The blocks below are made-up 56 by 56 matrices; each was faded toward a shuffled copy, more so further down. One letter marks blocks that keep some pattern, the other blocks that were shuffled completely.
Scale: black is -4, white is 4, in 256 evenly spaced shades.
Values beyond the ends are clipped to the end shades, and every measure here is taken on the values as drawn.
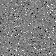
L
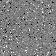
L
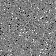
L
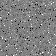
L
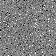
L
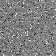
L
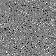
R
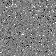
L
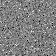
L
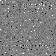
R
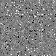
R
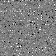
R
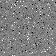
L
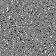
L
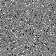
R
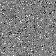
R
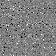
R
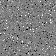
L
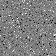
L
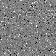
R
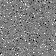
L
